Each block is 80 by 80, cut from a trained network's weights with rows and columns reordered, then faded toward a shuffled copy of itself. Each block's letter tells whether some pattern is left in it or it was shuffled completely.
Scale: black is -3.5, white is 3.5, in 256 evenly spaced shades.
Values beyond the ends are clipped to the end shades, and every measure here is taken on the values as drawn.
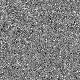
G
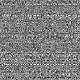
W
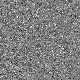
G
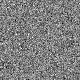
G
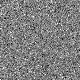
G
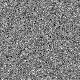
G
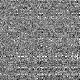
W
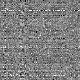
W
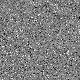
G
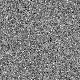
G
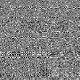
W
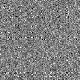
W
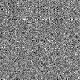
W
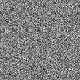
W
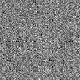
W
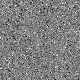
G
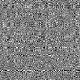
W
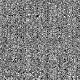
W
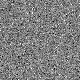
G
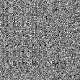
W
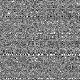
W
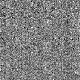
W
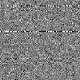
W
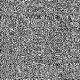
W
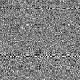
W
